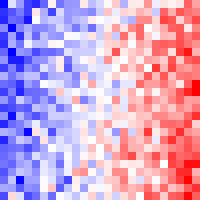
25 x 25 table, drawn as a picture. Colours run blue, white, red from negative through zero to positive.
Odd rows or columns: none. Average level on the scale: 50%. Grain: fine. Slope: up to the right.
